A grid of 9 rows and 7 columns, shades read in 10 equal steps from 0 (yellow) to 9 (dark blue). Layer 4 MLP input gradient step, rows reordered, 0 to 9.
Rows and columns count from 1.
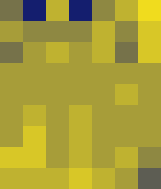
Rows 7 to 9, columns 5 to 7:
3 3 3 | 3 2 4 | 2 3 6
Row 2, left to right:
3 4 4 4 2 4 1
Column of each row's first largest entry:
2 2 1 1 1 1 1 7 7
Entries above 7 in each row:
2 0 0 0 0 0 0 0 0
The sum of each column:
28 28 25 29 25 27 24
